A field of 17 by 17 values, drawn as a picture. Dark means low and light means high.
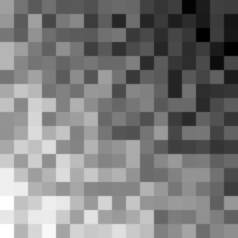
Ninth with the highest average: bottom left. Odd rows or columns: none. Ninth with the lowest average: top right. Mirror symmetry: none. Average level on the scale: 50%. Slope: up to the bottom left.
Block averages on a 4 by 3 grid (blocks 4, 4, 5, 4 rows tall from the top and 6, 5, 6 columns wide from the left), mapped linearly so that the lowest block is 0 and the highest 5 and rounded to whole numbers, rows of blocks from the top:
210
321
432
543
